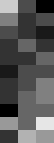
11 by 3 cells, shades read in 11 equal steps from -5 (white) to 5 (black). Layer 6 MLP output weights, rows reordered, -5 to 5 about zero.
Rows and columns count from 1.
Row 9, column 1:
5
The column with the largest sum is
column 1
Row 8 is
3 1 0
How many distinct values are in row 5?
2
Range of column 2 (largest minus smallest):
5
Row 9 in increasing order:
1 1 5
